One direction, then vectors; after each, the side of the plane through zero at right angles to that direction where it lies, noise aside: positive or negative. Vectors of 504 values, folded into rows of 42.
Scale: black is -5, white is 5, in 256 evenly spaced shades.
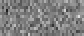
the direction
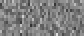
positive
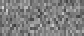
negative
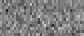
positive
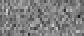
negative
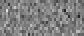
negative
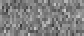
positive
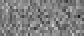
negative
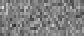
negative
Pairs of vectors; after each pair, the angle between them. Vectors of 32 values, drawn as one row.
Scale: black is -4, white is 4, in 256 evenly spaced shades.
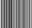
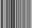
partly aligned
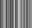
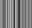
nearly opposite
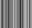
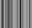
nearly parallel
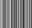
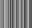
orthogonal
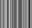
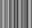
partly opposed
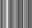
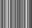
partly aligned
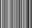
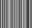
nearly parallel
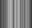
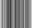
nearly opposite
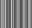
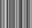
partly aligned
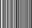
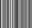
partly aligned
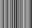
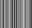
nearly parallel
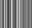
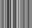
nearly parallel
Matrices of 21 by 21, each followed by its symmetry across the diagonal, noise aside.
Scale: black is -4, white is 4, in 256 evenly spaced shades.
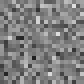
antisymmetric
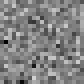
neither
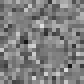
antisymmetric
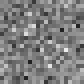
symmetric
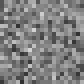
neither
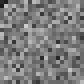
symmetric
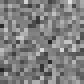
antisymmetric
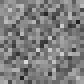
symmetric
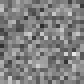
neither
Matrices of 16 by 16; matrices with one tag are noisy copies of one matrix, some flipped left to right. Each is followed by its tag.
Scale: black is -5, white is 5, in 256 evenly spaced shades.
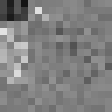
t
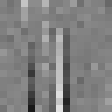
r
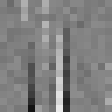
r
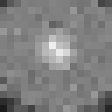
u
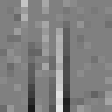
r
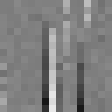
r
